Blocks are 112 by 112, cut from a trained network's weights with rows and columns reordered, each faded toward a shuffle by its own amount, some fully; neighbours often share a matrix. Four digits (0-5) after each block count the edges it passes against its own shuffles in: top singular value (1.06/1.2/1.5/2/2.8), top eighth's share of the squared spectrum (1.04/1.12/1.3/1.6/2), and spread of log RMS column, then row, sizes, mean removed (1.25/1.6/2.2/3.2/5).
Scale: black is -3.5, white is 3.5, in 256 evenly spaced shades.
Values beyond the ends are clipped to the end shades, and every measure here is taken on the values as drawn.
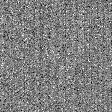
2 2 0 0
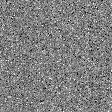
1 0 0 0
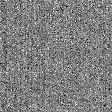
2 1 0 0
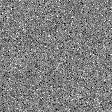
0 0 0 0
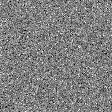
0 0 0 0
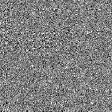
3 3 2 2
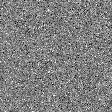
0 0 0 0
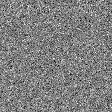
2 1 0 0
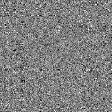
3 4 2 2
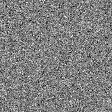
2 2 0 0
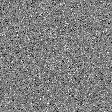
0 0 0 0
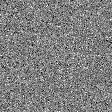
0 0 0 0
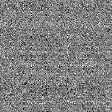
3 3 3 2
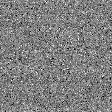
1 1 1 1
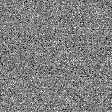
1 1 1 0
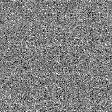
2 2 2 1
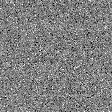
1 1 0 0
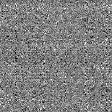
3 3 3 1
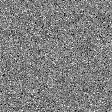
1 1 0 0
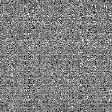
3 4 3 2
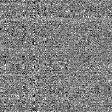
3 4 3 1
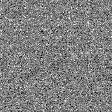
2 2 2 0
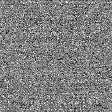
2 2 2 1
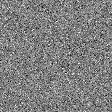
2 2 0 0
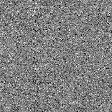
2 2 1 0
